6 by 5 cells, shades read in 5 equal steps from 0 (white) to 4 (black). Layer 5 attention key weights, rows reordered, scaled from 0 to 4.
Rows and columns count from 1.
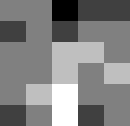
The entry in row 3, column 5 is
2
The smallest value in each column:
2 1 0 1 1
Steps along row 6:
down down up down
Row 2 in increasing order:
2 2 2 3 3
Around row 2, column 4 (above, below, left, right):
3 1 3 2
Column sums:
14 11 9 13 12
